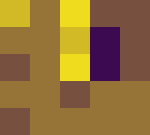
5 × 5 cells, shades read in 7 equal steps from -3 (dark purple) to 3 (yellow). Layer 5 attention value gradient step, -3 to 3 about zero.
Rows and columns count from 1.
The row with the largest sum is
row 1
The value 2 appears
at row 1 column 1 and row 2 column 3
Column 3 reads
3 2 3 -1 0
